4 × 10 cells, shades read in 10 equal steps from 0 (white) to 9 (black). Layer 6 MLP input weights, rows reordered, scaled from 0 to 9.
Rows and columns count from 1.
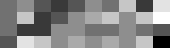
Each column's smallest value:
5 1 2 4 3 3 2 2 2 0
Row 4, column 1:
6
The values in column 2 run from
1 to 7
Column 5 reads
6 4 4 3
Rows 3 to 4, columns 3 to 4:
7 4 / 2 4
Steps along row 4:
down up up down up down up down up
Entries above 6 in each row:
2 1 2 1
